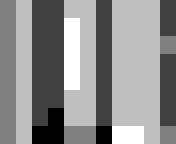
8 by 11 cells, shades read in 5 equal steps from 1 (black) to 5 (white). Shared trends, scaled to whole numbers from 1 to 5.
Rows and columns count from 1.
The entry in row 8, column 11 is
3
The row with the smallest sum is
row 8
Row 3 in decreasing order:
5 4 4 4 4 4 3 3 2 2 2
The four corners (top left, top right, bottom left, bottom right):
3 2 3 3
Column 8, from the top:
4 4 4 4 4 4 4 5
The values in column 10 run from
4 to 4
